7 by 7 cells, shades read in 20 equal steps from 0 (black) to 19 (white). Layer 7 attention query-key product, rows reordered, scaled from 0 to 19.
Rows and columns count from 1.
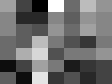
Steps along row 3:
down down up down up down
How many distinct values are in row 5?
6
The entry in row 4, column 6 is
4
